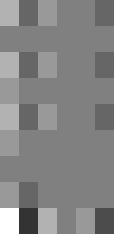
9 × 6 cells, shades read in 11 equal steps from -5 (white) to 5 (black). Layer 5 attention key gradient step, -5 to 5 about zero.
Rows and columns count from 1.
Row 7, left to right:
0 0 0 0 0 0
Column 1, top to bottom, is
-2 0 -2 -1 -2 -1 0 -1 -5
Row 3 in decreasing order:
1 1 0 0 -1 -2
